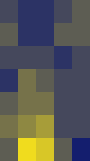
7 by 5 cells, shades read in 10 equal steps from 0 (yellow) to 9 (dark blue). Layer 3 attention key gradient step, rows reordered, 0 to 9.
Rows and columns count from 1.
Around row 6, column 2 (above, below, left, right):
5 0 5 3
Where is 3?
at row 6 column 3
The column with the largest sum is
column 5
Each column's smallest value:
5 0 1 6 6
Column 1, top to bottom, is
7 6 7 8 6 5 6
